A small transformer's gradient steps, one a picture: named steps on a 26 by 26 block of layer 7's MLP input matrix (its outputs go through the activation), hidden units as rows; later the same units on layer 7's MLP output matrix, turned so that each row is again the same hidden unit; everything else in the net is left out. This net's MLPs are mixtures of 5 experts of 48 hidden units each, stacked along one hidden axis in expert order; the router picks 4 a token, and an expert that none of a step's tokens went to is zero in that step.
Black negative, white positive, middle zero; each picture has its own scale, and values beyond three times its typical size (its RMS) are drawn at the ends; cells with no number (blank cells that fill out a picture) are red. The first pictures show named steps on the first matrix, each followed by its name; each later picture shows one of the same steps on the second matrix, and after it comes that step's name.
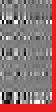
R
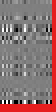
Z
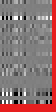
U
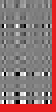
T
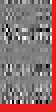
Z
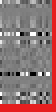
T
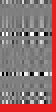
T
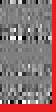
Z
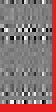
U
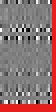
U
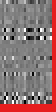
R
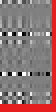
T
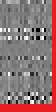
R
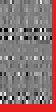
R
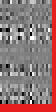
Z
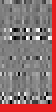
R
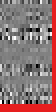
Z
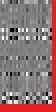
R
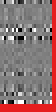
U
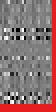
R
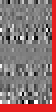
Z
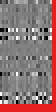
R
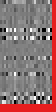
R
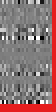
Z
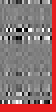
U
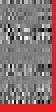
Z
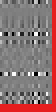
T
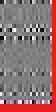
U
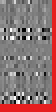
R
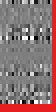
Z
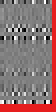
U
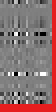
T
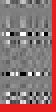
T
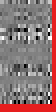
Z
